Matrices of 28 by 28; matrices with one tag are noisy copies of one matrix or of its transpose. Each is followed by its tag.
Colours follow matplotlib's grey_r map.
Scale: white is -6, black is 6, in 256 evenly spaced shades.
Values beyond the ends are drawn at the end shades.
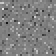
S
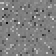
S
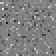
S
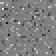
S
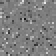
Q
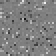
Q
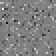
S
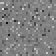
S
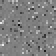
Q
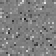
Q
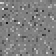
S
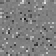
Q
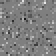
Q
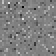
S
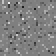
S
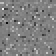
S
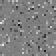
Q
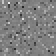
S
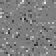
Q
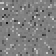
S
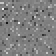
S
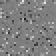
Q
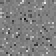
Q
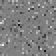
Q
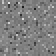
S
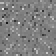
S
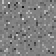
S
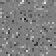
Q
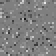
Q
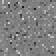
S
